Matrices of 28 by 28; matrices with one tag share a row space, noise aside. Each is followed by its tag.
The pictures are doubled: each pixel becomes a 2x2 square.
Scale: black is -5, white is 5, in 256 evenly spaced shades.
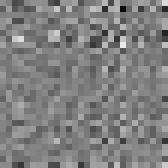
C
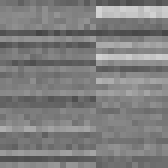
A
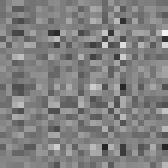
C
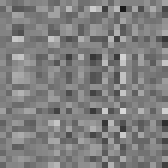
C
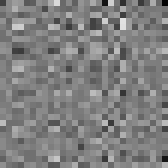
C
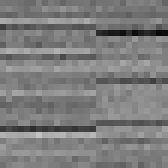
A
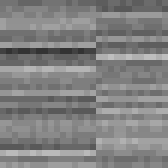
A
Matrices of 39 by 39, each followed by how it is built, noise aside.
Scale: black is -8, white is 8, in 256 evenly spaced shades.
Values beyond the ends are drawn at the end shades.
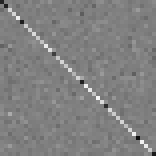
diagonal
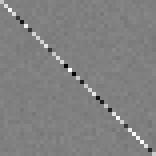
diagonal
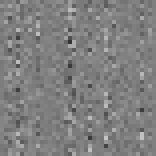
uneven columns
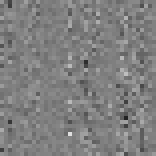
uneven columns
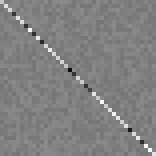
diagonal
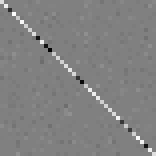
diagonal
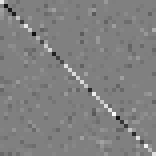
diagonal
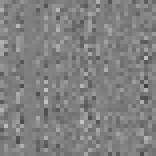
uneven columns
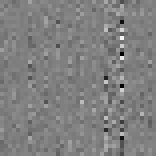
uneven columns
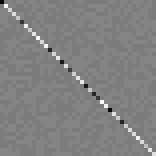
diagonal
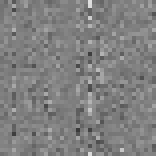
uneven columns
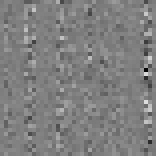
uneven columns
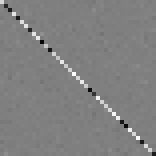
diagonal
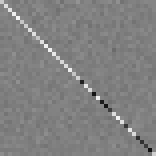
diagonal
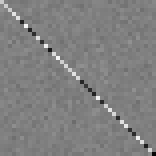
diagonal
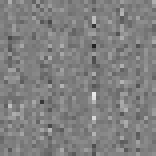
uneven columns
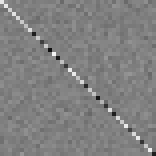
diagonal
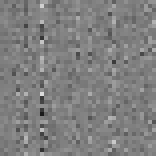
uneven columns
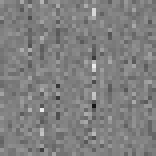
uneven columns
